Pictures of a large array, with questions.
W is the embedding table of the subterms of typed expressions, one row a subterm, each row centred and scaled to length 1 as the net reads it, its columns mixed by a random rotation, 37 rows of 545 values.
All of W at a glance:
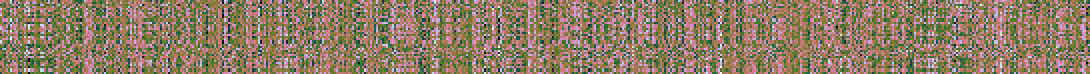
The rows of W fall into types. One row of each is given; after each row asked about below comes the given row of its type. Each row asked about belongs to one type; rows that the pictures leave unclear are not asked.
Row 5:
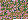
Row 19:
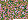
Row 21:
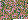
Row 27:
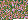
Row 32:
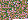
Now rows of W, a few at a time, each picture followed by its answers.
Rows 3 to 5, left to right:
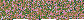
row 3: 27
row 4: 21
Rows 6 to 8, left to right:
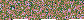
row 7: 21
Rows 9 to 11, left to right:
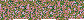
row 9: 19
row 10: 19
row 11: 32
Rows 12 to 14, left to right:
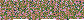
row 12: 5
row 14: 21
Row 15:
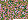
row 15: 19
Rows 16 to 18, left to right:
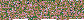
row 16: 32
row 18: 5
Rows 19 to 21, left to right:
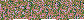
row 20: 21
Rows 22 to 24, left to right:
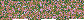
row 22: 32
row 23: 27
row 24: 19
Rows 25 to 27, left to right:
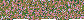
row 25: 27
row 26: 5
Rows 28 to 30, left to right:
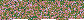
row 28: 5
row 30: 32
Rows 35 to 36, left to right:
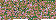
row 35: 5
